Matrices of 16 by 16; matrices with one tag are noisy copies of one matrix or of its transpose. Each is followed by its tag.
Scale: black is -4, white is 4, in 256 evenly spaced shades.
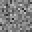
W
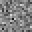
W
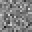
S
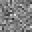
W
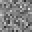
S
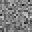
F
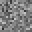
W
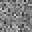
F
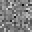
F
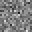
W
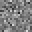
W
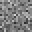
F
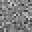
F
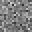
F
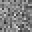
F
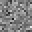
W
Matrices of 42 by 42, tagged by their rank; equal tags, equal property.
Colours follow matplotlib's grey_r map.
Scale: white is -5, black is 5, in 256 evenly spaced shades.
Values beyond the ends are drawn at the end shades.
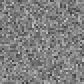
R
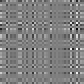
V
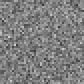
R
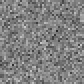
R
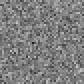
R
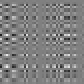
V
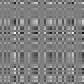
V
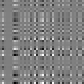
V
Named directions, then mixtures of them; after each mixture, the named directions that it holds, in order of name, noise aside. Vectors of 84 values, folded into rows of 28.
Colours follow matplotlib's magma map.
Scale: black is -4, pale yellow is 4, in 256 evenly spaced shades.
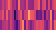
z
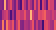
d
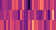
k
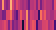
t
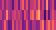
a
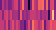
a, k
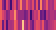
d, t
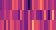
k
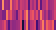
a, t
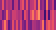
a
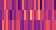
a, d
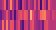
d, t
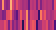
t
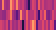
k, t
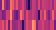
k, t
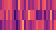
z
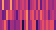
a, t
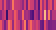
a, z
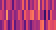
a, z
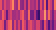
a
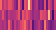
a, k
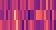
z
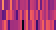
a, t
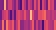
d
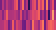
a, k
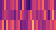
d, k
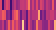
t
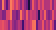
k, t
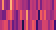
t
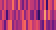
a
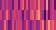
a
